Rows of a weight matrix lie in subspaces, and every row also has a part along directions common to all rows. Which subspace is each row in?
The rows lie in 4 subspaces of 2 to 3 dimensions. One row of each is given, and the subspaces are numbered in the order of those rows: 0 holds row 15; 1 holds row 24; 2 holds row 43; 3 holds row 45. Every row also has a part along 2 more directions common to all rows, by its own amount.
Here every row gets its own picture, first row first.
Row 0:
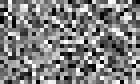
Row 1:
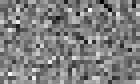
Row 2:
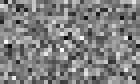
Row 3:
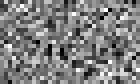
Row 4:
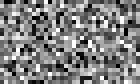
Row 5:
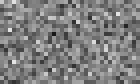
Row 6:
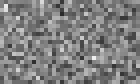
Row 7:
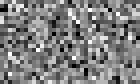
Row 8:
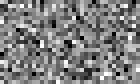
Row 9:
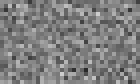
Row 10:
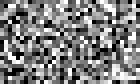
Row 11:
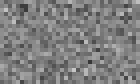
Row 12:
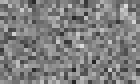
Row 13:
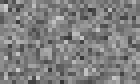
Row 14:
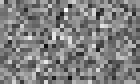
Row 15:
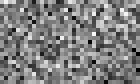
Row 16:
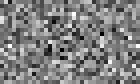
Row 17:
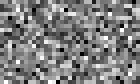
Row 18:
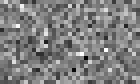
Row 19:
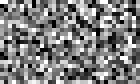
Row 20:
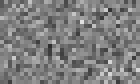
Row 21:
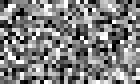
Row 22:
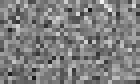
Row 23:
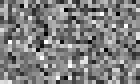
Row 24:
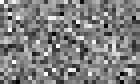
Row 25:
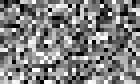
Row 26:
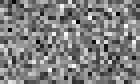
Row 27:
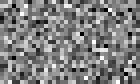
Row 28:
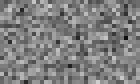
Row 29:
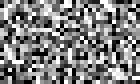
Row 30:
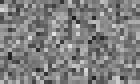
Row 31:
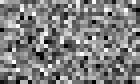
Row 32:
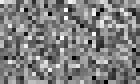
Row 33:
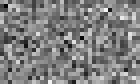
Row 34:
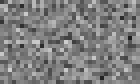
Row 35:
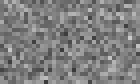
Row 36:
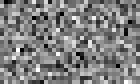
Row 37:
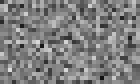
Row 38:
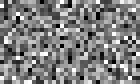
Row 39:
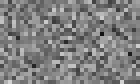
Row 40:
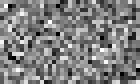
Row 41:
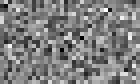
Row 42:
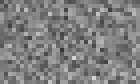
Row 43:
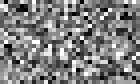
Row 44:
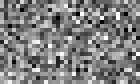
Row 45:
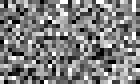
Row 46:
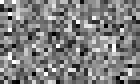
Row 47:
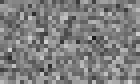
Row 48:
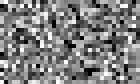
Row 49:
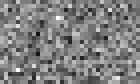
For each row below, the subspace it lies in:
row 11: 2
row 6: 3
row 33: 2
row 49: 0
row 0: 2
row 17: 1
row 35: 1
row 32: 0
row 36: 0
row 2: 3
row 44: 2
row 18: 1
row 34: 0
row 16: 2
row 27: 2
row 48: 0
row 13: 0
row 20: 2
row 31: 1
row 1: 3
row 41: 2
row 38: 3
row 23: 1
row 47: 1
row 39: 2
